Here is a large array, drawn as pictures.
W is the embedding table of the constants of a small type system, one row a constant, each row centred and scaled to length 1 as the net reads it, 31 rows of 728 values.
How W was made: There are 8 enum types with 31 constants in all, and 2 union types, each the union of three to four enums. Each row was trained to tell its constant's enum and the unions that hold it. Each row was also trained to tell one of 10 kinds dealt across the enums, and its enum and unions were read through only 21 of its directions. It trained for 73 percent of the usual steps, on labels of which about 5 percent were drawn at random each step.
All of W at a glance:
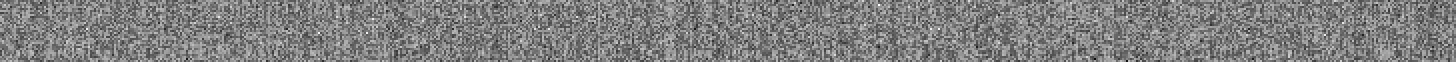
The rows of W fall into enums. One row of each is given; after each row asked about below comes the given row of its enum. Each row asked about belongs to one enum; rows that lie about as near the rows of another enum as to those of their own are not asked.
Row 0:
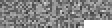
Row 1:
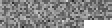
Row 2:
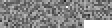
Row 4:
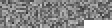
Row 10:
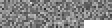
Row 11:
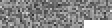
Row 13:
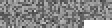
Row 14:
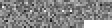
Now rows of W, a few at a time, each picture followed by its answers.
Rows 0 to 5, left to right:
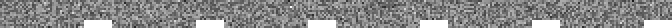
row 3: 11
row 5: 4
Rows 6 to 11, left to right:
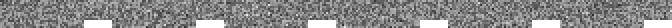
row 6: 2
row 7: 4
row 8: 2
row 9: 1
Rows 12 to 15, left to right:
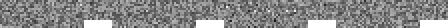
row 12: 1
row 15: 1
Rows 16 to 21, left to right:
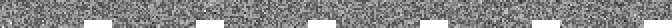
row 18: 10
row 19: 4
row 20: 1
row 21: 14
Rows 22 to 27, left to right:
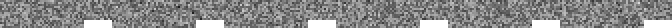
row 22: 11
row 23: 2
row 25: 11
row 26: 11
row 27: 0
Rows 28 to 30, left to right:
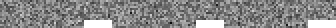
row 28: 4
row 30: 13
